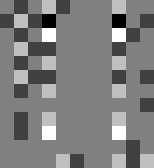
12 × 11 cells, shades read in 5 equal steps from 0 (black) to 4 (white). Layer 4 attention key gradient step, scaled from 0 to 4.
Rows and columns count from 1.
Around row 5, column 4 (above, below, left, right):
1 1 2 2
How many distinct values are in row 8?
2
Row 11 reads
2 2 2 2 2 2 2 2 2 1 2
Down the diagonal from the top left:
2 3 2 1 2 2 2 2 3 2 2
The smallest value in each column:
1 1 1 0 1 1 2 2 0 1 1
